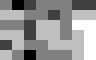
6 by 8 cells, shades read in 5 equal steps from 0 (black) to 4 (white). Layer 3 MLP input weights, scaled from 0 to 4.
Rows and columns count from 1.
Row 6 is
3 2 0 2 2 2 3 4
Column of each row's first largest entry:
1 1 7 8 8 8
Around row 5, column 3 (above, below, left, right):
1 0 3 2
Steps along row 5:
up down same up same same up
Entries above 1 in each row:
4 7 7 7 7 7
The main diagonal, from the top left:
2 3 1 3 3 2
